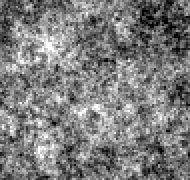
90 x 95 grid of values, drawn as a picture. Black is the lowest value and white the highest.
The field is mottled with small blotches. The top right is the ninth with the lowest average. There are no regular stripes. No row or column stands out.
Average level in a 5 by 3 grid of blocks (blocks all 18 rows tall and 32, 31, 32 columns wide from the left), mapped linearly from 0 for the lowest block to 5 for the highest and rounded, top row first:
2 3 0
5 3 2
3 4 3
4 5 4
3 2 2
